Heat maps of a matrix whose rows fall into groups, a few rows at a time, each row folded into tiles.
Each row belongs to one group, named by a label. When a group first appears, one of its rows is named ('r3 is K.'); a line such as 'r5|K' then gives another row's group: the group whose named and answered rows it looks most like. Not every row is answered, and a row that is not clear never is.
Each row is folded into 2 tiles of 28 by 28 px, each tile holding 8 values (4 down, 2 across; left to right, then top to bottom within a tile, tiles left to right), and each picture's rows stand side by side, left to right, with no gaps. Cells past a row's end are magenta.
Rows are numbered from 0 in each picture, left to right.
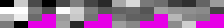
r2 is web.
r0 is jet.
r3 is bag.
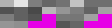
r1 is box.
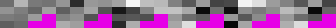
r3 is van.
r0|box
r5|van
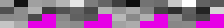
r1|web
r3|web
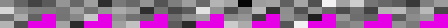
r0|jet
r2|van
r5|bag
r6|web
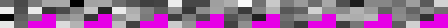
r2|jet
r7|bag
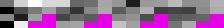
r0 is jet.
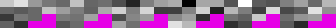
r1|box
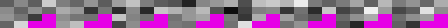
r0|bag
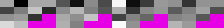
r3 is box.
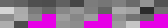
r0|jet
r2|van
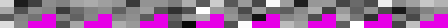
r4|bag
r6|bag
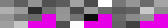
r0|van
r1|bag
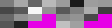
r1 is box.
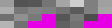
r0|jet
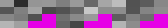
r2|jet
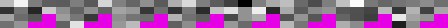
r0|web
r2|van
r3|web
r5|jet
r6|web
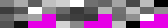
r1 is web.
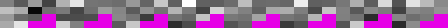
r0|van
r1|web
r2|bag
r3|box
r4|box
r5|box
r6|bag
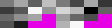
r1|van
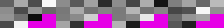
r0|bag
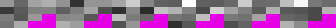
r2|web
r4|box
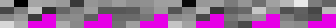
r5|web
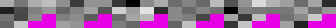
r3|bag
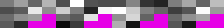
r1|box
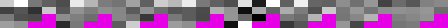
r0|web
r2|bag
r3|web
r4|bag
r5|box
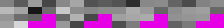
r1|jet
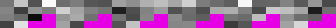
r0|bag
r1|jet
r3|web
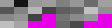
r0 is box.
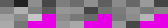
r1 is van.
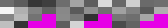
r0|jet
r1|bag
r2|box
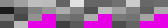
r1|box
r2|box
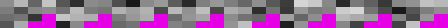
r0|bag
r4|van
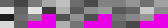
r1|jet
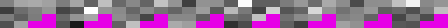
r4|box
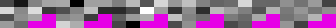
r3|web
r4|box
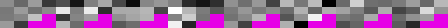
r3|jet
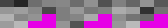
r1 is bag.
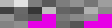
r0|web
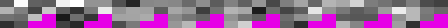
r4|van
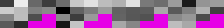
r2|web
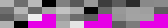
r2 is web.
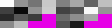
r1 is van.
